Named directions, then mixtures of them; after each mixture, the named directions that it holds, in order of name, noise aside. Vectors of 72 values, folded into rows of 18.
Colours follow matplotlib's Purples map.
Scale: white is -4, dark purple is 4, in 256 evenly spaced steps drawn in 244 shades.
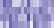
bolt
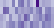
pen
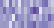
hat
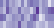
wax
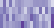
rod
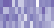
bolt, pen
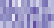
bolt, hat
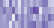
hat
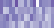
pen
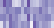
bolt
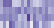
bolt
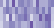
pen, rod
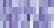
bolt, wax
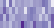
hat, rod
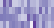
bolt, rod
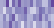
hat, rod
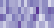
wax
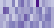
pen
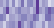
pen, wax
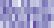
bolt, hat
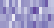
hat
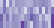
rod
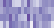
bolt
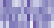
bolt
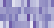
bolt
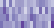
rod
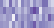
hat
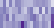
rod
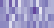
hat, pen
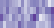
rod, wax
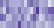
wax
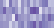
hat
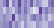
hat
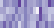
hat, wax
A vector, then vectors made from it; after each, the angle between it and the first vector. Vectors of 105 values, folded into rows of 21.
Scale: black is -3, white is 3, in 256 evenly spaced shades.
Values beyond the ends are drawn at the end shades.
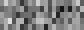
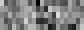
partly opposed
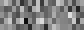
partly aligned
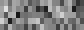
orthogonal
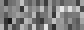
nearly opposite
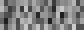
partly opposed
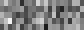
nearly parallel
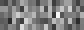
nearly opposite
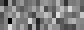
partly opposed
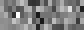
partly opposed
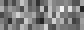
nearly opposite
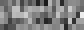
partly opposed
